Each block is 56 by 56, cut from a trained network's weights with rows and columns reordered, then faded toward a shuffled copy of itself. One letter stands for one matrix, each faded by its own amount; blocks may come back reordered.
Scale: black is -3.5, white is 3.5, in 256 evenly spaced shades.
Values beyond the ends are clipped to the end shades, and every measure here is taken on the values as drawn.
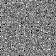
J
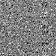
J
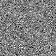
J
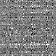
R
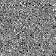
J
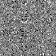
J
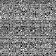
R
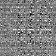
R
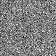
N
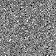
J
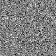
N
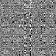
R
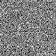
N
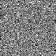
J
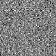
J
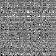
R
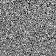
N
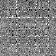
R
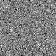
N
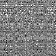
R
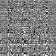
R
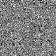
J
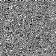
J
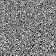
J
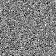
N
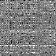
R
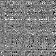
R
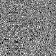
J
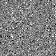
J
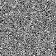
N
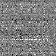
R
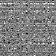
R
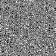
J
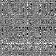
R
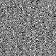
J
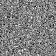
N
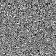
N
